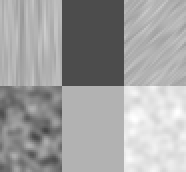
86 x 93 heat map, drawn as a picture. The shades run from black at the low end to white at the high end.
It is made of 2 by 3 panels. Panel 1,1: high, streaked downward, faint in contrast. Panel 1,2: low, flat. Panel 1,3: high, slanting up to the right, faint in contrast. Panel 2,1: middling, blotchy. Panel 2,2: high, flat. Panel 2,3: very high, blotchy, faint in contrast.
